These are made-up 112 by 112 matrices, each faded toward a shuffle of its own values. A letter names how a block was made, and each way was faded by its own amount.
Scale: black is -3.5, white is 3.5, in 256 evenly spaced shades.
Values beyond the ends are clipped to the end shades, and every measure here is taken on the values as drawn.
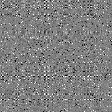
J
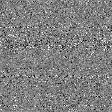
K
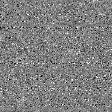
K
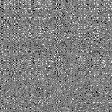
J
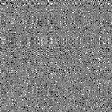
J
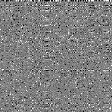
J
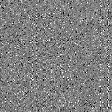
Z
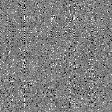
Z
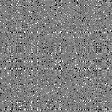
J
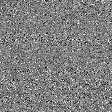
K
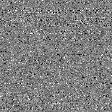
K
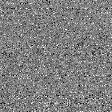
K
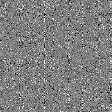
Z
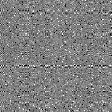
J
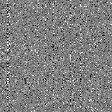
Z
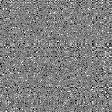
J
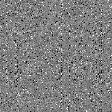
Z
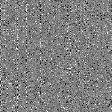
Z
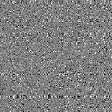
J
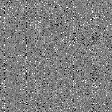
Z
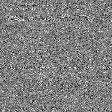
K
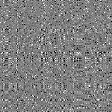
J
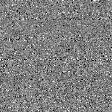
K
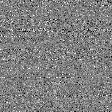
K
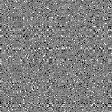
J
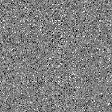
Z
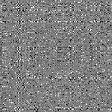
J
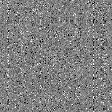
Z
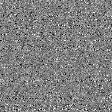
K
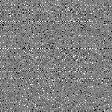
J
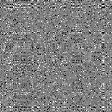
J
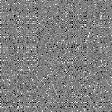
J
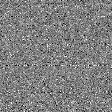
K
